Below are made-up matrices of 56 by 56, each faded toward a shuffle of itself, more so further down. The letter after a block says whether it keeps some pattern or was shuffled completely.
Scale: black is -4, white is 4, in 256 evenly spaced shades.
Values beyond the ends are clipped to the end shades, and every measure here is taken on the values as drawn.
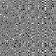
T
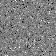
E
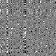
T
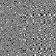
T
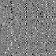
T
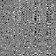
T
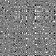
T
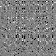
T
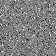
E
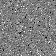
E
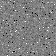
E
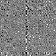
T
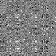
T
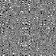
T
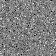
E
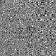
T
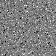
E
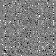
T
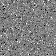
E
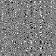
T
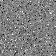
E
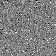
E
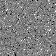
E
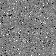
E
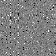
T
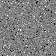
E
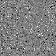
T
